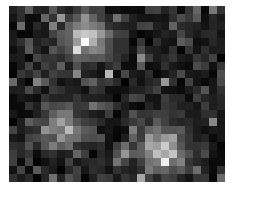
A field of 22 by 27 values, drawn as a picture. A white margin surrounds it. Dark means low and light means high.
No single row or column stands out from its neighbours. Three bumps rise from the field. No overall slope runs across the table. The values are skewed, with a long tail toward high values. Overall the values sit about 20% of the way up the scale.
